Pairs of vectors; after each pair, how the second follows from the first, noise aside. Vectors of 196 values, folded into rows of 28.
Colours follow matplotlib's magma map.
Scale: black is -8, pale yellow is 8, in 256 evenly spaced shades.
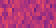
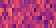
scaled up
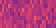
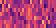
scaled up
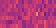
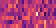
scaled up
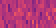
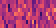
scaled up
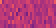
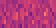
shuffled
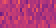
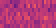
shuffled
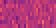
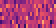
scaled up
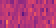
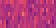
negated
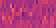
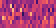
scaled up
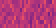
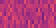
shuffled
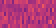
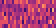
scaled up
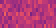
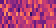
scaled up
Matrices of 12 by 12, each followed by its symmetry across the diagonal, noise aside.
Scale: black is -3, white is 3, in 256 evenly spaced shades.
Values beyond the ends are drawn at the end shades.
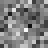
antisymmetric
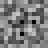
symmetric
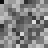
symmetric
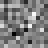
antisymmetric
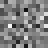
antisymmetric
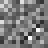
symmetric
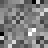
symmetric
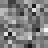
antisymmetric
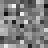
antisymmetric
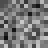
symmetric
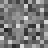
symmetric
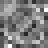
symmetric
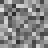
symmetric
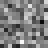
antisymmetric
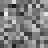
antisymmetric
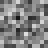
symmetric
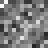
symmetric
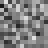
antisymmetric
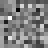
antisymmetric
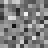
antisymmetric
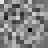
symmetric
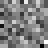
antisymmetric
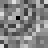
symmetric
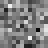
antisymmetric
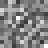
symmetric
